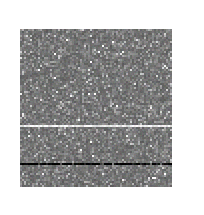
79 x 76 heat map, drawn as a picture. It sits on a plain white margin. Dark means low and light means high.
The values are skewed, with a long tail toward high values. On average the colour sits 50% of the way up the scale. There are no regular stripes. No overall slope runs across the table. Rows 49 and 68 differ from the rows beside them.
